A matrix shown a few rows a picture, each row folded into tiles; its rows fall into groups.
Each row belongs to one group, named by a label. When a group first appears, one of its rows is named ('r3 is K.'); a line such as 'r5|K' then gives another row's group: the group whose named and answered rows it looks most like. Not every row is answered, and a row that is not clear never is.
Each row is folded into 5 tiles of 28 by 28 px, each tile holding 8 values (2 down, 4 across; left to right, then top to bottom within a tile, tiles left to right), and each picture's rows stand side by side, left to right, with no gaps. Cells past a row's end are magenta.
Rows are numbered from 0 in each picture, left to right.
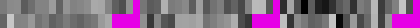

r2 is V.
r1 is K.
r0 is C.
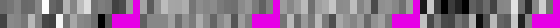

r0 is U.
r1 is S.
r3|V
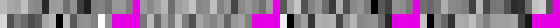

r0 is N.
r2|K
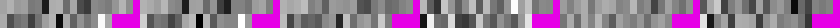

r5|K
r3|C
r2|N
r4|S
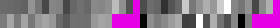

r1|U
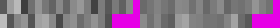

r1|K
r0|K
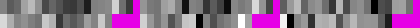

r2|K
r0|N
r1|N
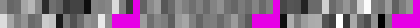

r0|N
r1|K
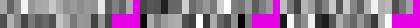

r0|S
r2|C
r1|U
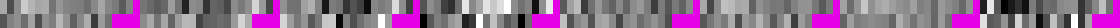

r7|V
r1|N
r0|S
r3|U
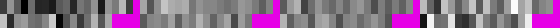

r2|K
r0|V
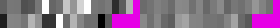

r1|K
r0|U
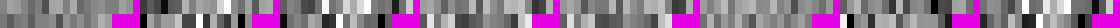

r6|K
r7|U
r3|C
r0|N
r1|U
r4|C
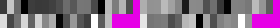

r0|V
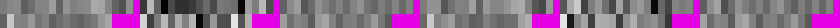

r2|K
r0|C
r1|V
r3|C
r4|K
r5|K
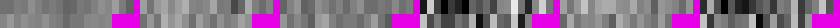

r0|N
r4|S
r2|K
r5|V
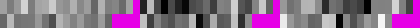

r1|V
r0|S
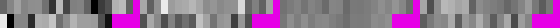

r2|N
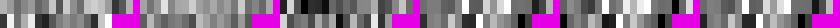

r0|C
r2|V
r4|U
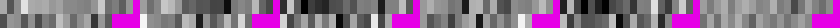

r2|V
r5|S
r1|N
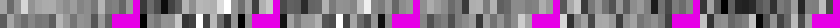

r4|K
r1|U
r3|N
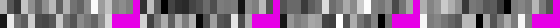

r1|V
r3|N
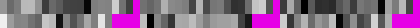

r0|N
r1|K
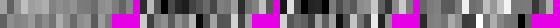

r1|V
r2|V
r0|S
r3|U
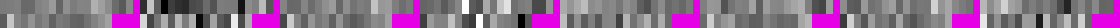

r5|C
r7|N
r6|C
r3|U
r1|V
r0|C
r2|C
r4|N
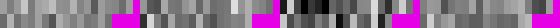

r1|C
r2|V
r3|C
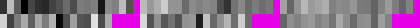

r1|N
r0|V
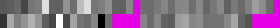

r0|U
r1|K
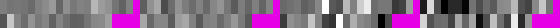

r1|K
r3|V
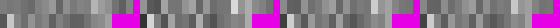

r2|C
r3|C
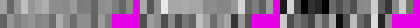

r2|V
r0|S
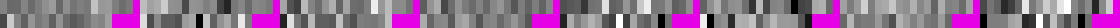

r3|K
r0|C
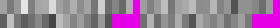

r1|S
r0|S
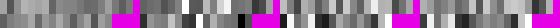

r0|S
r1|U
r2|C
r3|C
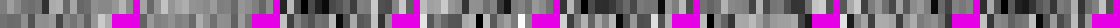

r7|V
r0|N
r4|V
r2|V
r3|N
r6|K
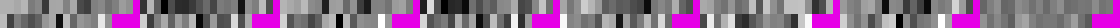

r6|N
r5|C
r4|N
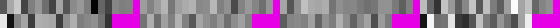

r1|S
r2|S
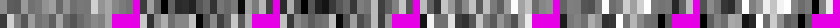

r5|U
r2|V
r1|V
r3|C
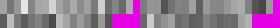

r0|S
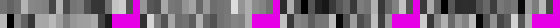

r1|C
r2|V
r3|V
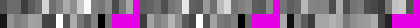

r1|U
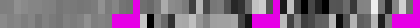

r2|V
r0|N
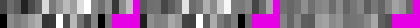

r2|K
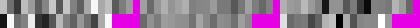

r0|C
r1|S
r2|N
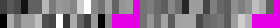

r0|U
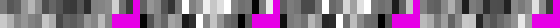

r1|U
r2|U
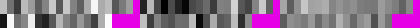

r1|V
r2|S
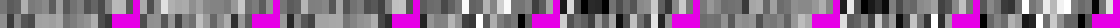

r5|N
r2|K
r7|U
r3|U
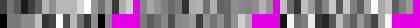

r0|U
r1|N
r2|C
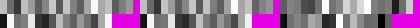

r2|U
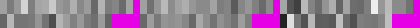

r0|S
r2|C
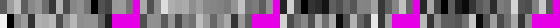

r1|S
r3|V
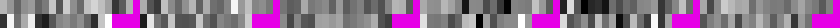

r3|N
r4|V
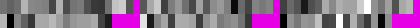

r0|K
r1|K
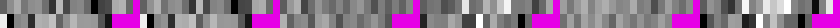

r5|U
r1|K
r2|K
